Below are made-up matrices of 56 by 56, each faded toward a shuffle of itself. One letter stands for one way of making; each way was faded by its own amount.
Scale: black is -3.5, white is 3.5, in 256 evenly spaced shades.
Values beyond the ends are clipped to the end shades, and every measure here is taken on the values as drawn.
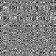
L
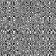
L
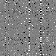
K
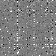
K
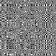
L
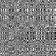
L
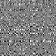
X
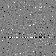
K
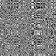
L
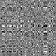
L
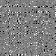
K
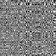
L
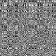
L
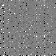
K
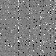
K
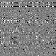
X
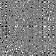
K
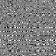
X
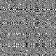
X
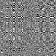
L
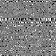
X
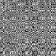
L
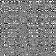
X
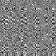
L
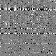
X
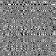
X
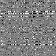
X
